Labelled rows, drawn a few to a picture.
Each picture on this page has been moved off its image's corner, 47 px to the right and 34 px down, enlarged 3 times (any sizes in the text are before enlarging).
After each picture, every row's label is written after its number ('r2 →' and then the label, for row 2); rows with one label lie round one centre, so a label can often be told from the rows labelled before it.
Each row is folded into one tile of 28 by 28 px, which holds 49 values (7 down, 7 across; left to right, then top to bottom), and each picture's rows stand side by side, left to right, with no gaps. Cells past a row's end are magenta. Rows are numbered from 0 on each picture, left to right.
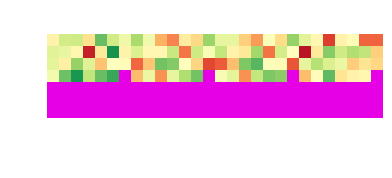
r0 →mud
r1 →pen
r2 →pen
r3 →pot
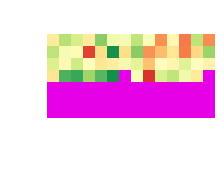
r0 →mud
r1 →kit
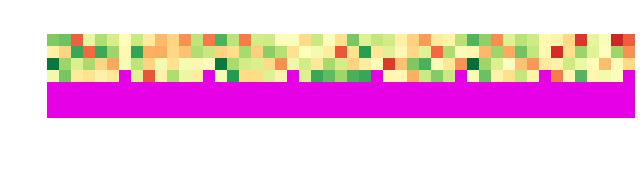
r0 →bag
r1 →kit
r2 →bag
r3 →mud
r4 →pen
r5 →bag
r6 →pot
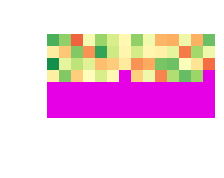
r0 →bag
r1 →pen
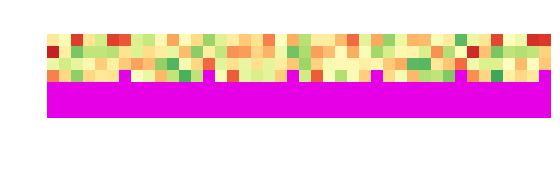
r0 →pot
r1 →pen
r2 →kit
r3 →kit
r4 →pen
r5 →pot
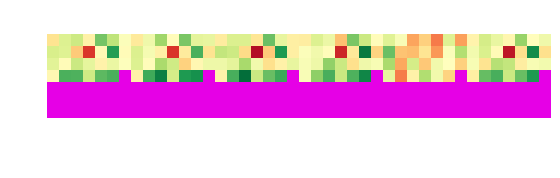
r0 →mud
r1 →mud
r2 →mud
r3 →mud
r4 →kit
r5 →mud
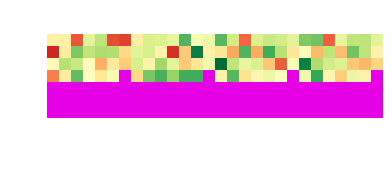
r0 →pot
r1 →mud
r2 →bag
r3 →bag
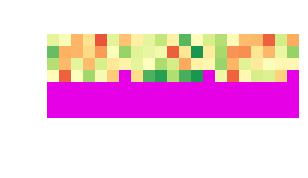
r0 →kit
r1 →mud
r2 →kit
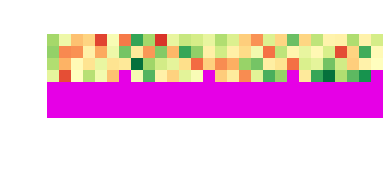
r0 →kit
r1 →bag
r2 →pen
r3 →mud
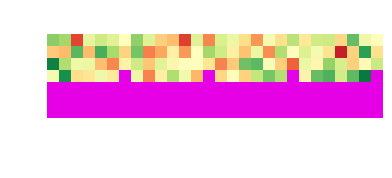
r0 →bag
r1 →kit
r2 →pen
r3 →mud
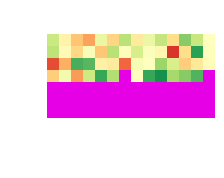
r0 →pen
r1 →mud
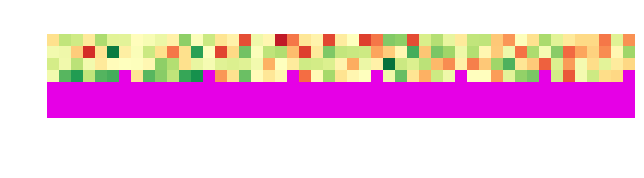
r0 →mud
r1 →mud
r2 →pot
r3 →pot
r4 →bag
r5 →pen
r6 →kit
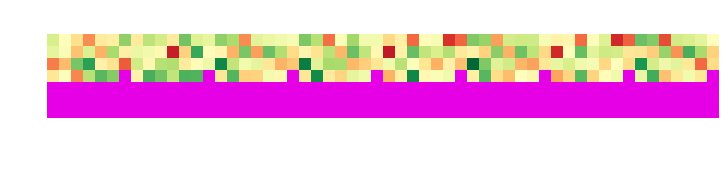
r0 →pen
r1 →mud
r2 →bag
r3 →bag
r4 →pot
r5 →bag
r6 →pot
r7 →bag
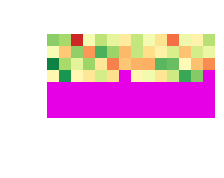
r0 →bag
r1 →pen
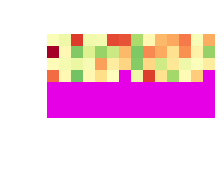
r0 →pot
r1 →kit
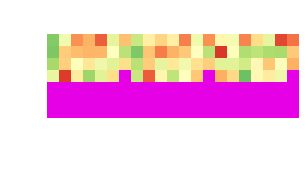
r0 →kit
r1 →kit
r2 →pot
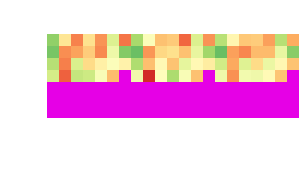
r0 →kit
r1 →kit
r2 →kit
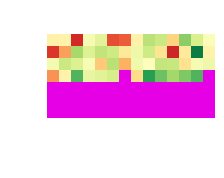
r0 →pot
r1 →mud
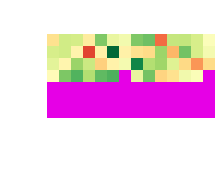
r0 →mud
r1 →bag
